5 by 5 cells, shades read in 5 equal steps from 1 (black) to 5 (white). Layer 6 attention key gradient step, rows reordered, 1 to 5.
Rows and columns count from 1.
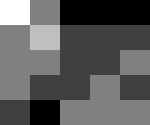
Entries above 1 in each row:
2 5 5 5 4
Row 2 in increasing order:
2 2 2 3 4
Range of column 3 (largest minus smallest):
2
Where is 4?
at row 2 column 2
